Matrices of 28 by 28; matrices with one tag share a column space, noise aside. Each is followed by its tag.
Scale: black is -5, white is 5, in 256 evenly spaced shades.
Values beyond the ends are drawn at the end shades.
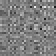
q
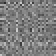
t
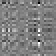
t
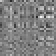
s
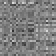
t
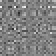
q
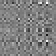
t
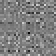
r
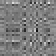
t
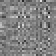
s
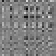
s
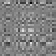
t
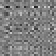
q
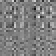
s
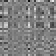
s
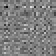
q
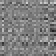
t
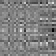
t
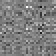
q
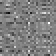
r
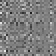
r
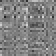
s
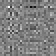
q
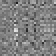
t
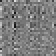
s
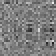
t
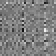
t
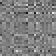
r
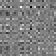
q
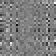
t
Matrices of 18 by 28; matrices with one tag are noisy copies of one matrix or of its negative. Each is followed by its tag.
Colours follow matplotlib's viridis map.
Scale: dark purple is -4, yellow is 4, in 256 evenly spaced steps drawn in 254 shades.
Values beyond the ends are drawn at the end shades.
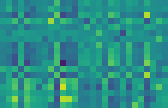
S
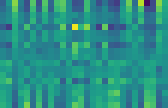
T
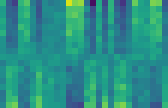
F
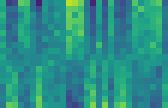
F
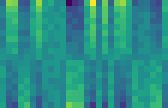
F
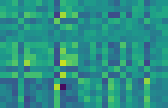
S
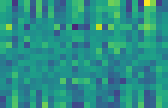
T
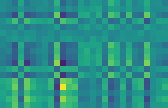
S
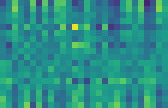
T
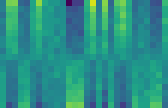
F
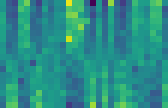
F
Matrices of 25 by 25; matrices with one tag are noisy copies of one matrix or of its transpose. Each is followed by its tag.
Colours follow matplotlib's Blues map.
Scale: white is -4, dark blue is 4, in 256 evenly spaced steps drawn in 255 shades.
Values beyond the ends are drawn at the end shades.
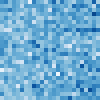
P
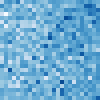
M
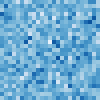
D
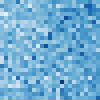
M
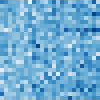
P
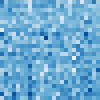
P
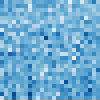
P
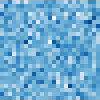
D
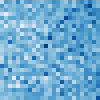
M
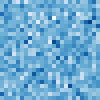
D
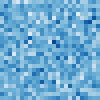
D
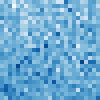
M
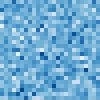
D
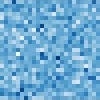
D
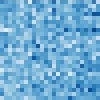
P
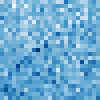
M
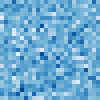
D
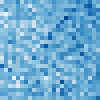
M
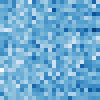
P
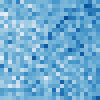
M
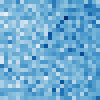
M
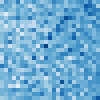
M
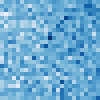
M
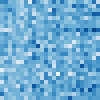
P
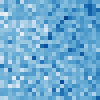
M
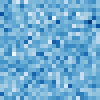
D
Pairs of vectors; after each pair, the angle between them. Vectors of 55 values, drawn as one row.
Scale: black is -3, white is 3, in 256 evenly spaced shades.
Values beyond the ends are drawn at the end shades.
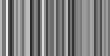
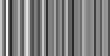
nearly parallel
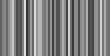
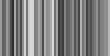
orthogonal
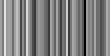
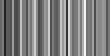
nearly opposite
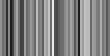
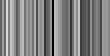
nearly opposite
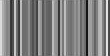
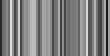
nearly opposite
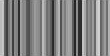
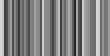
nearly parallel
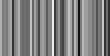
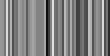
partly aligned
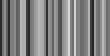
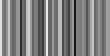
nearly opposite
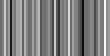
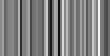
orthogonal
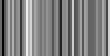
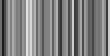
nearly parallel
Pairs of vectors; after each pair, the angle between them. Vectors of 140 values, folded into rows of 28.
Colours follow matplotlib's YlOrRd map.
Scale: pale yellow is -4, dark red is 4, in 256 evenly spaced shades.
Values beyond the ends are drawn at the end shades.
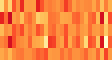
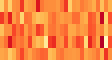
nearly parallel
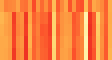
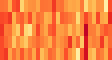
partly opposed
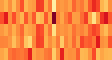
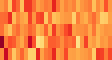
partly opposed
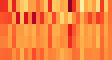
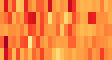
partly aligned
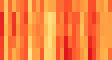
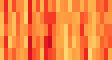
nearly opposite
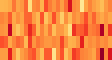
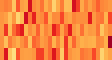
partly opposed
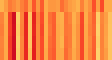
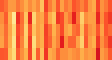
nearly opposite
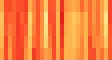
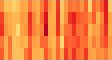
nearly opposite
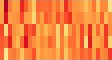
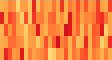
partly opposed
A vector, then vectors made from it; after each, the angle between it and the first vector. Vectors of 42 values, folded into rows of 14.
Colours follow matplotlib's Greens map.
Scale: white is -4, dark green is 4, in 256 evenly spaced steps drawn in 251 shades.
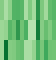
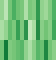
nearly parallel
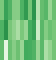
nearly opposite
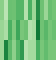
nearly parallel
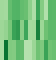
nearly parallel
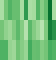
orthogonal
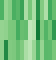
nearly parallel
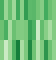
partly opposed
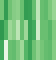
nearly opposite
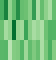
orthogonal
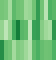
partly aligned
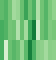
nearly opposite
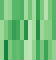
nearly parallel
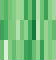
nearly opposite
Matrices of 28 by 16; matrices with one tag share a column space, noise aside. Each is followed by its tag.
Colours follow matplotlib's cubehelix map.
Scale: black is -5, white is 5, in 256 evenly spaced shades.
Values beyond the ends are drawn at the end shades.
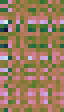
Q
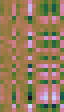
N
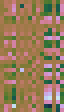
N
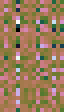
Q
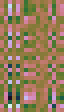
N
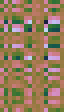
Q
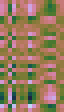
N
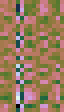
N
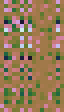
Q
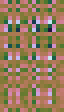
Q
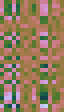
N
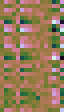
Q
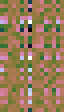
Q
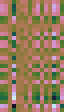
N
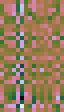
N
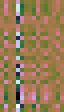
N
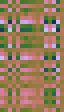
Q
